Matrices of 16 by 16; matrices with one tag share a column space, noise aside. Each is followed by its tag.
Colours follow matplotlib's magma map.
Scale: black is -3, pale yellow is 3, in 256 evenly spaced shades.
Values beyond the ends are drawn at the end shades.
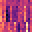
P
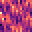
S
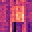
P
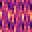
S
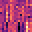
P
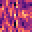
S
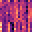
P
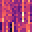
P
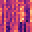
P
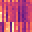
P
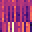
P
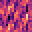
S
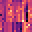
P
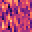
S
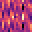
S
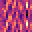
S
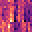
P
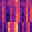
P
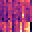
P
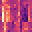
P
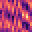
S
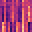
P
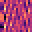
S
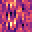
S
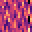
S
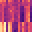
P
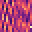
S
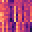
P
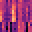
P
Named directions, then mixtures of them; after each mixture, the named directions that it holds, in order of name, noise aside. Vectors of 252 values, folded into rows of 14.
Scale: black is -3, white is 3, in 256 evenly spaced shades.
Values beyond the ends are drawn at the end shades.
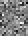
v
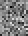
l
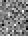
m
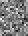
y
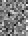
m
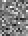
l, m, y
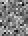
l, v, y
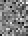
l, m, v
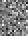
l, m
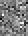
v, y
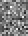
l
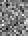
m, v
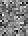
v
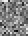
l, v, y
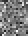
v, y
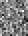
m, y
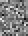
y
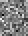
y
